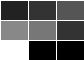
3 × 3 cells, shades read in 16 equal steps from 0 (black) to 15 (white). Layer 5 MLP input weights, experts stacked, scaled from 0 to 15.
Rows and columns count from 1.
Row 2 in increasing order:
3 7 8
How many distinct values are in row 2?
3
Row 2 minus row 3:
-7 7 3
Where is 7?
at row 2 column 2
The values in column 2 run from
0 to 7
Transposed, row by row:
2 8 15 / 3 7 0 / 5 3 0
